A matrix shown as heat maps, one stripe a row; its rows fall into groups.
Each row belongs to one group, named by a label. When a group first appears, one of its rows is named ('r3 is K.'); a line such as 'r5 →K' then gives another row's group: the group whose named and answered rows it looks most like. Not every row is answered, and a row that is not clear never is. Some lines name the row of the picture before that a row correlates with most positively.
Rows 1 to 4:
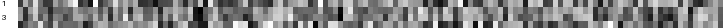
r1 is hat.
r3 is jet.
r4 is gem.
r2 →jet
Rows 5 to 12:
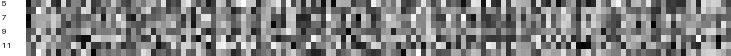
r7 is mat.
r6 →jet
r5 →gem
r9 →jet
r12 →jet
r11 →gem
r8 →mat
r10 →mat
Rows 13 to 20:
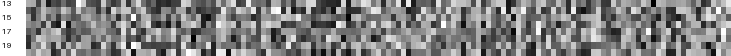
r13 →hat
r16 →gem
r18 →mat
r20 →gem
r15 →jet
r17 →mat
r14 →gem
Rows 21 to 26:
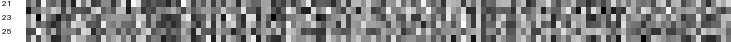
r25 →jet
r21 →hat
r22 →mat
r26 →hat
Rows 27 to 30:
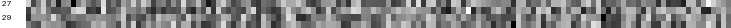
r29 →mat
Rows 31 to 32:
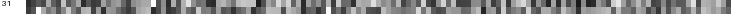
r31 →gem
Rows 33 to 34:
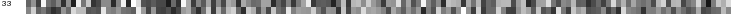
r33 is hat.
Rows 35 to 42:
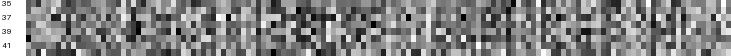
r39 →gem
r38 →mat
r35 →mat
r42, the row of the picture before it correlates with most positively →33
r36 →mat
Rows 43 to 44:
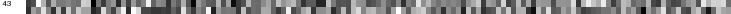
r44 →hat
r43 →jet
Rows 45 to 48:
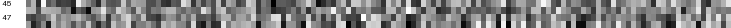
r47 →gem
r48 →gem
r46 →mat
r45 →hat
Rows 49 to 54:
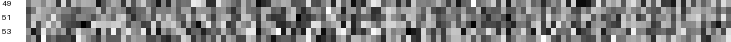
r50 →mat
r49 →gem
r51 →mat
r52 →mat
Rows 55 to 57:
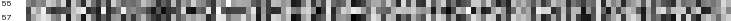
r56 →hat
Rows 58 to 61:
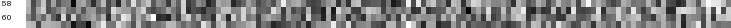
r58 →jet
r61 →mat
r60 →gem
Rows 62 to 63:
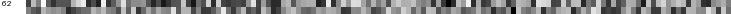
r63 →mat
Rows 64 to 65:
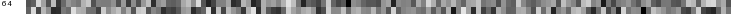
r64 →jet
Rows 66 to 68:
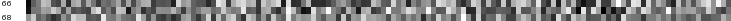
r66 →gem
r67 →mat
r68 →hat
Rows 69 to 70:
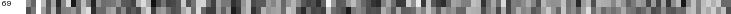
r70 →jet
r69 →jet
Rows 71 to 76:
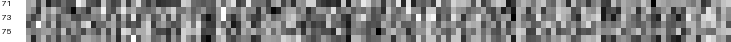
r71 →hat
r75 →gem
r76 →jet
